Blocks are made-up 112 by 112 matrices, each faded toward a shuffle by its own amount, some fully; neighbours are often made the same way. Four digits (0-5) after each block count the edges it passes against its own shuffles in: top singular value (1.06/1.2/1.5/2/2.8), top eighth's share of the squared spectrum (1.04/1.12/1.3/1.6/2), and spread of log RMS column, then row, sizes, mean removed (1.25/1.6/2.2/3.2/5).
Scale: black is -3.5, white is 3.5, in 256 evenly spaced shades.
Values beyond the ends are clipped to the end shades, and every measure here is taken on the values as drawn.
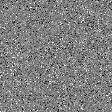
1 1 1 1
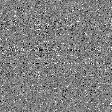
1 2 2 3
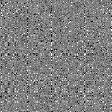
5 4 3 2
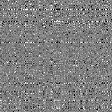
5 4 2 3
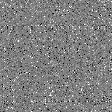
3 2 1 1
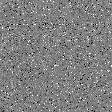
3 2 0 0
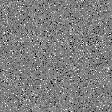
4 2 1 1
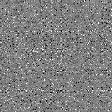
4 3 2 2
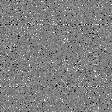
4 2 0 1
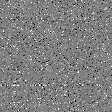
3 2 0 1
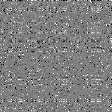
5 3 1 2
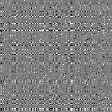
5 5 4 4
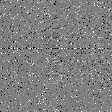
4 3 1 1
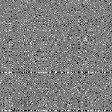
5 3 2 2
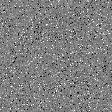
3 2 0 1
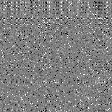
4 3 2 2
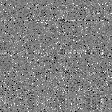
4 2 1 1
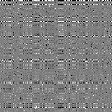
5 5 3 4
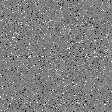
3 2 0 1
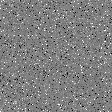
0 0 0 0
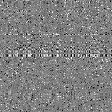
5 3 2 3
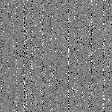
3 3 3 0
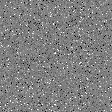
0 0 0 0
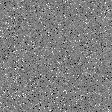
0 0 0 0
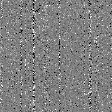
3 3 3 0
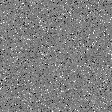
0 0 0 0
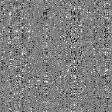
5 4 3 2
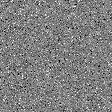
2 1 0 0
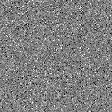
3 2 1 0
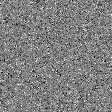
0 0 0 0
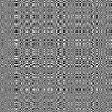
5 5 5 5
